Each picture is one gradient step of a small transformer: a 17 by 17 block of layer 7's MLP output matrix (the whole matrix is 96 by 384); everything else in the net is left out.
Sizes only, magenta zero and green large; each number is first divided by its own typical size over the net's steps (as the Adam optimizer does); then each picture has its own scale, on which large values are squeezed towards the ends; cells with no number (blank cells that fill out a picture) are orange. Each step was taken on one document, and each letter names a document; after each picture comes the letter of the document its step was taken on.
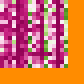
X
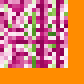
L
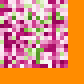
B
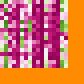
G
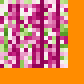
G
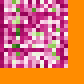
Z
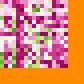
B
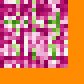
Z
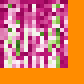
Z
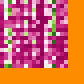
L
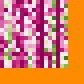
L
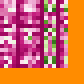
X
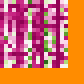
X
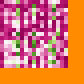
Z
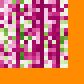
G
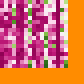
X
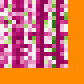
L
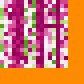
L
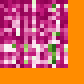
Z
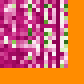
X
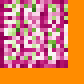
Z
